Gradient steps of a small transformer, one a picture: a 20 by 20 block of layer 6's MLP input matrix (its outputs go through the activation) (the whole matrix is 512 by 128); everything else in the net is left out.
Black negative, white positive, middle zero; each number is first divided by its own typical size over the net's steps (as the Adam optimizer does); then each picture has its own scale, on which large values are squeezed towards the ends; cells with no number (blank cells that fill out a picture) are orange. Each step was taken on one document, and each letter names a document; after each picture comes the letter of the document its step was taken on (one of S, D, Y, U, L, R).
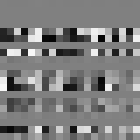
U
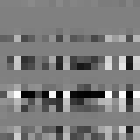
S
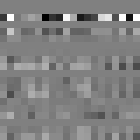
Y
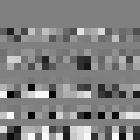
Y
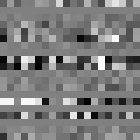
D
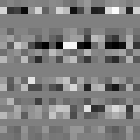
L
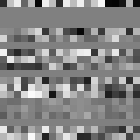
Y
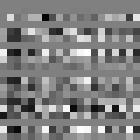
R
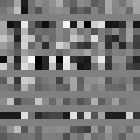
D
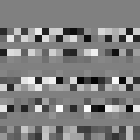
U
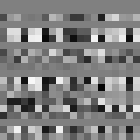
R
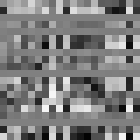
S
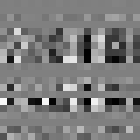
L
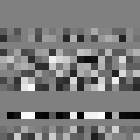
D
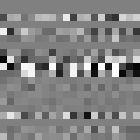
D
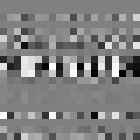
D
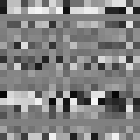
S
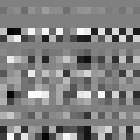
Y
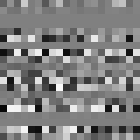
U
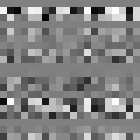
L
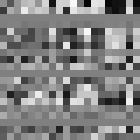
S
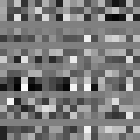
L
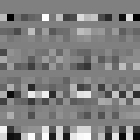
Y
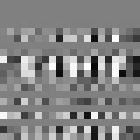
D
